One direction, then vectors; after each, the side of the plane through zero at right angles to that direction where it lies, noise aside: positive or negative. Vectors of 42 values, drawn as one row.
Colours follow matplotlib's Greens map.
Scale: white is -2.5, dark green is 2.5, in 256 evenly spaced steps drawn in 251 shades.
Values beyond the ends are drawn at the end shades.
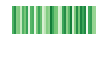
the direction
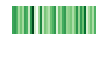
positive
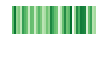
positive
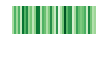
positive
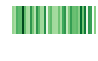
positive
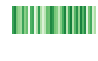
positive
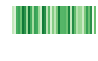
negative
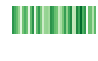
positive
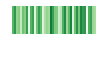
positive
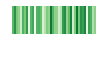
positive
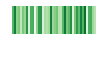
positive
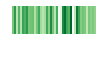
positive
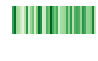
positive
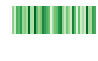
negative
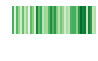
positive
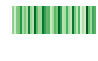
negative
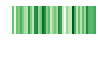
negative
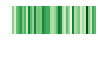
negative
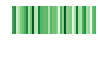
positive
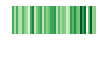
positive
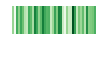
negative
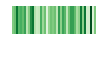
positive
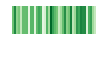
positive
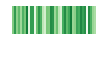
positive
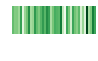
negative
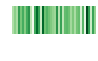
negative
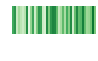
positive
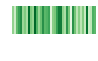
negative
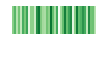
positive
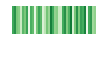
positive
